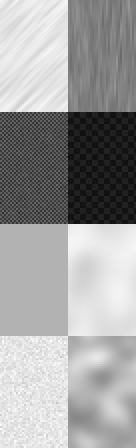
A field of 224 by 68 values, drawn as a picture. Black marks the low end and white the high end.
It is made of 4 by 2 panels. Panel 1,1: very high, slanting up to the right, faint in contrast. Panel 1,2: middling, streaked downward, faint in contrast. Panel 2,1: low, checkered. Panel 2,2: very low, checkered, faint in contrast. Panel 3,1: high, flat. Panel 3,2: very high, smooth, faint in contrast. Panel 4,1: very high, fine-grained, faint in contrast. Panel 4,2: high, smooth.
